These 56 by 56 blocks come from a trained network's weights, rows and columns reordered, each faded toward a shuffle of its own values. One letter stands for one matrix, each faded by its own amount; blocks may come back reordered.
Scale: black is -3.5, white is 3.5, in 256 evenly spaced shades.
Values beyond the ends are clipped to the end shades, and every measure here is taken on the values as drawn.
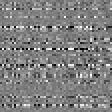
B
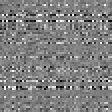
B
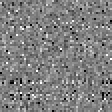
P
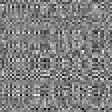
B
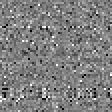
P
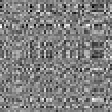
B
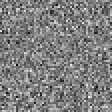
P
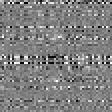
B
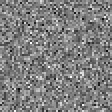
P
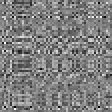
B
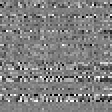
B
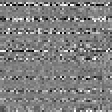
B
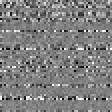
B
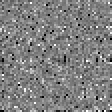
P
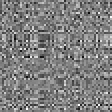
B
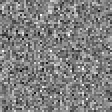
P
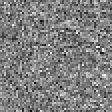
P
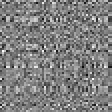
B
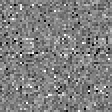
P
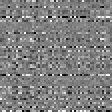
B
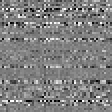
B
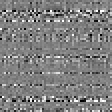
B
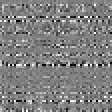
B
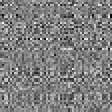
B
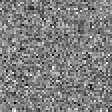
P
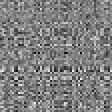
B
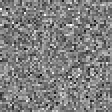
P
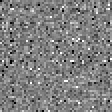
P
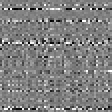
B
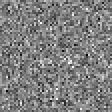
P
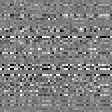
B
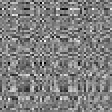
B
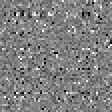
P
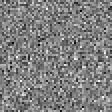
P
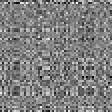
B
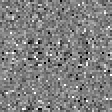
P
